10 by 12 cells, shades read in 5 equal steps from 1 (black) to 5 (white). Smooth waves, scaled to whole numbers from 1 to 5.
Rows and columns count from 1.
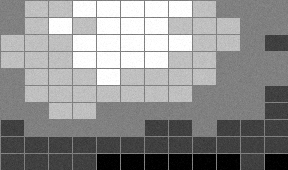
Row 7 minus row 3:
-1 -1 0 -1 -2 -2 -2 -2 -1 -1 0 0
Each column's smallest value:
2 2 2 2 1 1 1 1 1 1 2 1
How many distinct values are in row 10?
2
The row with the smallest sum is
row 10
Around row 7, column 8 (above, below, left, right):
4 2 3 3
